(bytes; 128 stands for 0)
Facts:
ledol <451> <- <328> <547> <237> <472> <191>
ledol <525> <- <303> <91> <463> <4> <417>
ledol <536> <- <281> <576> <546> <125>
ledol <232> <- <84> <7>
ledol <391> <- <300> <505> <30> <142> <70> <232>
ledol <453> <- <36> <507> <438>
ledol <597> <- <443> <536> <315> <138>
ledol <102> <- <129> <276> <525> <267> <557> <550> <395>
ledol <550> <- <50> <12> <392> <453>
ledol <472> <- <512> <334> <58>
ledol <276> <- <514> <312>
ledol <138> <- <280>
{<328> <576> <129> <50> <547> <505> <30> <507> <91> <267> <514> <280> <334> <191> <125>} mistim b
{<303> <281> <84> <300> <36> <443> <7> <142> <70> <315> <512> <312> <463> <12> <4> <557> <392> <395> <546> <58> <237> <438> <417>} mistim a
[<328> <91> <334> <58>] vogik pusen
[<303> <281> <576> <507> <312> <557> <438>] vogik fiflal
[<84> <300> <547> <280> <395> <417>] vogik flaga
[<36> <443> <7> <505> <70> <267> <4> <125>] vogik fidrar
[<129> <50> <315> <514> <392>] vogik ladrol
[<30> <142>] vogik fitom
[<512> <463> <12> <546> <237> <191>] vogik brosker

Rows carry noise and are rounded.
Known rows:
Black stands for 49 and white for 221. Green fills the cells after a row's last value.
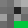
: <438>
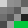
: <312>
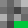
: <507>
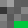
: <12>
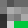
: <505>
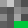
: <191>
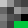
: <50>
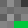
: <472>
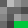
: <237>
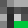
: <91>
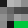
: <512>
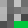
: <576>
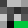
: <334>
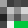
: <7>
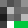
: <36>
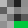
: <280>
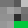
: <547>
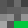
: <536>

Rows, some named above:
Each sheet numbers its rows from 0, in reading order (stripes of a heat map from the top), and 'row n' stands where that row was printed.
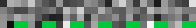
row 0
<512>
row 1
<315>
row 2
<7>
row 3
<276>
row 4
<191>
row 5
<395>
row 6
<417>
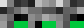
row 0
<392>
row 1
<512>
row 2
<392>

